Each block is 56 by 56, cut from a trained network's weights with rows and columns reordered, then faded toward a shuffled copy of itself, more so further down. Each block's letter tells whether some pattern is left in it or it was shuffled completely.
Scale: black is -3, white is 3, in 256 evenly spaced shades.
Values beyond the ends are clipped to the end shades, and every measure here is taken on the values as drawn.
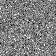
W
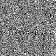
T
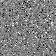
W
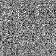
T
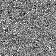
W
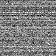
T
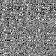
T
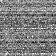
T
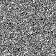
W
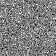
W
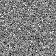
W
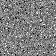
W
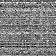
T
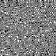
T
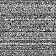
T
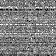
T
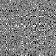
T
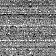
T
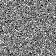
W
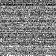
T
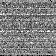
T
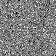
W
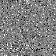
T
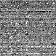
T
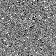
W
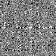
T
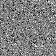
W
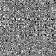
T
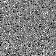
W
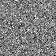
W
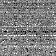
T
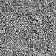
T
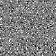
T
